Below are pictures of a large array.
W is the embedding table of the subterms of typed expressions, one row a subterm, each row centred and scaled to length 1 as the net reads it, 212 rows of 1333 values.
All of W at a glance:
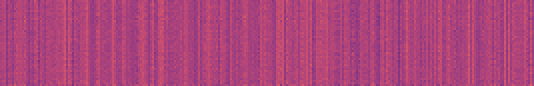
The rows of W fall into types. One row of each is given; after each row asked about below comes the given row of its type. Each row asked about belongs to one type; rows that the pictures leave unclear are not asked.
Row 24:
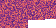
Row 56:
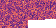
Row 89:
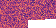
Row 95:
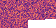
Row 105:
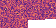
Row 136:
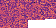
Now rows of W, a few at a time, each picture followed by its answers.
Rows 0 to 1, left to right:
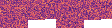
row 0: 105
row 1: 24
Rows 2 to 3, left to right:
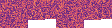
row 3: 89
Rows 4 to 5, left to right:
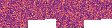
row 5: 56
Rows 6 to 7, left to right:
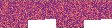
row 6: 89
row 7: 56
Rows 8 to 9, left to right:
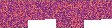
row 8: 56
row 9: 24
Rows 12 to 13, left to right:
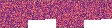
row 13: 95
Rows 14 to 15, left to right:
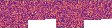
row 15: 105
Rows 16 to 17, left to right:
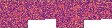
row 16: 95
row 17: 136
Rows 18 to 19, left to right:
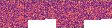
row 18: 136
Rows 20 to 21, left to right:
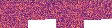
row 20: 89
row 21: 105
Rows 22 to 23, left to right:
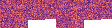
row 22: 105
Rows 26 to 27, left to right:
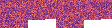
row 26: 24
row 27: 56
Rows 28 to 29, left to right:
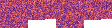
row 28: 24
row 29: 56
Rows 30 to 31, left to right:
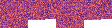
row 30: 95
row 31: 89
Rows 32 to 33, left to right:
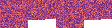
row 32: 105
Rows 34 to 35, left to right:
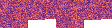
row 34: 89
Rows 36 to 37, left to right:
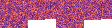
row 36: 56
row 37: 89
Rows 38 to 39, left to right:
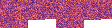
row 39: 105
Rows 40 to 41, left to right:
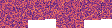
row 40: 24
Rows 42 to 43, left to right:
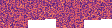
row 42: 136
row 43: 136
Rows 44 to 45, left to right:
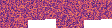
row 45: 56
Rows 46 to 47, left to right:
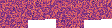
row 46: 24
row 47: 24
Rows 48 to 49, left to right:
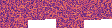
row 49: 105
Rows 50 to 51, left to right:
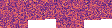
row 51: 89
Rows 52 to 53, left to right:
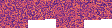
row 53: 136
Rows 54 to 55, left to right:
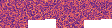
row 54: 24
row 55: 56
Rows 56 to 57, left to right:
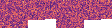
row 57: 24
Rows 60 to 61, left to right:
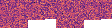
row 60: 136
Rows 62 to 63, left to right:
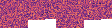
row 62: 95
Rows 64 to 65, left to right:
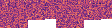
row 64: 136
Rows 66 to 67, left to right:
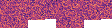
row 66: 89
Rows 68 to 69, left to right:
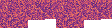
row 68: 56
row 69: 56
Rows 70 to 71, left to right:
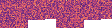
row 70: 24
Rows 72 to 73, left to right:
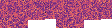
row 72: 56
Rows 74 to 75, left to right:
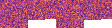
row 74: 24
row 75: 105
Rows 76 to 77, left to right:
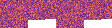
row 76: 95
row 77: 95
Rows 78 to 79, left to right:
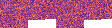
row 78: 89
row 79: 95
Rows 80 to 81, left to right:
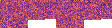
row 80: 56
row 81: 89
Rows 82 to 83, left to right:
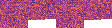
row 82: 89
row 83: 105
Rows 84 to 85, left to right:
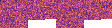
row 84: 24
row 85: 24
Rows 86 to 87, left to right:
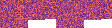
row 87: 95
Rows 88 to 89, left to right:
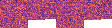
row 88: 105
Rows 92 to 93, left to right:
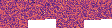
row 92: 89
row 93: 105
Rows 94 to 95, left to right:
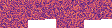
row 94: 105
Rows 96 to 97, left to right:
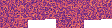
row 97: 24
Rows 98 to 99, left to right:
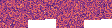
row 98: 24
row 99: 95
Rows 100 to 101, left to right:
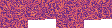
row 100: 105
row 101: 89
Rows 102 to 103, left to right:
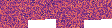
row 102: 89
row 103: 24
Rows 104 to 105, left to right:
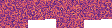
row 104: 24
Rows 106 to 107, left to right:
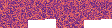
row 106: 89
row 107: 56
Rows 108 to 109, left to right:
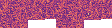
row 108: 89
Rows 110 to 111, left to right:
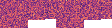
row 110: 95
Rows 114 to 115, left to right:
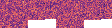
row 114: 56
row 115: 95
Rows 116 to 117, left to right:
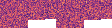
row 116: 95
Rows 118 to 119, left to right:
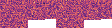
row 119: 105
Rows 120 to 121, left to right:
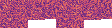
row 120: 105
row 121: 105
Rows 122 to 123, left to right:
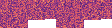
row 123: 136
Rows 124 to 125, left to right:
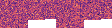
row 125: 136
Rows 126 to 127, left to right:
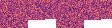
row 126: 56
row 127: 24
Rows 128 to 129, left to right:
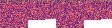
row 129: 56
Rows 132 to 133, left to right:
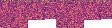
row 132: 136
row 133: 95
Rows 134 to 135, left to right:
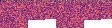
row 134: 24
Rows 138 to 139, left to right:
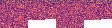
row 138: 136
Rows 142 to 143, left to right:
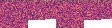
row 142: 24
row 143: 105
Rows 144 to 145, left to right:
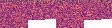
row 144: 24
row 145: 105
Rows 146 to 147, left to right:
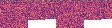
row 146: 105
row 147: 95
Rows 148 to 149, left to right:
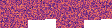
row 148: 105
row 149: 24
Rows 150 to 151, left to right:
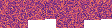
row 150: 89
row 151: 95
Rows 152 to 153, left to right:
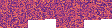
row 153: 136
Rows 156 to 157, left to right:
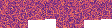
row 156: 89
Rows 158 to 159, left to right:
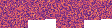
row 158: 95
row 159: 24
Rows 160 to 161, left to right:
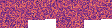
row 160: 24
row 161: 24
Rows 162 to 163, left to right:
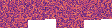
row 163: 105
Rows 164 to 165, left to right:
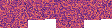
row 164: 105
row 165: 24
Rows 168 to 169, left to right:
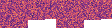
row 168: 56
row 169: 95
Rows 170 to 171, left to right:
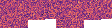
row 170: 95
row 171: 95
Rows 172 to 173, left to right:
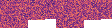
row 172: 89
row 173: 56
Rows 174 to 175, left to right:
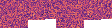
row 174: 95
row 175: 105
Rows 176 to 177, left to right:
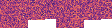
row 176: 89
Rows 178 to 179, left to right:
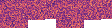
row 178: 24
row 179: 24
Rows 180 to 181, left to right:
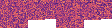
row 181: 136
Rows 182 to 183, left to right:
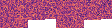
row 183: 89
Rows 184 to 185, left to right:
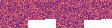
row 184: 56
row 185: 24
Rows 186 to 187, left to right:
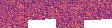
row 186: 136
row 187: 105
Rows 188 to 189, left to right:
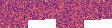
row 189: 89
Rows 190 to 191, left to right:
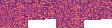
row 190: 136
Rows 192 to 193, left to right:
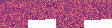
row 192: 24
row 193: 56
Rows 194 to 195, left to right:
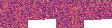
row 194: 89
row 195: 95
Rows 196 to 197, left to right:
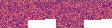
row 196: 56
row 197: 24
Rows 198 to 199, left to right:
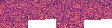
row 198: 24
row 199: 136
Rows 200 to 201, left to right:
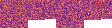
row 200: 105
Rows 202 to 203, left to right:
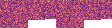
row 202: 95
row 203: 105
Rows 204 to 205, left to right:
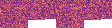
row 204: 105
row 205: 89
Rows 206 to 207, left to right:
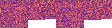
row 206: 95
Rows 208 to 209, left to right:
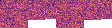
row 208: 89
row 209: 105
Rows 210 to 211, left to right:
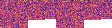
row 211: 89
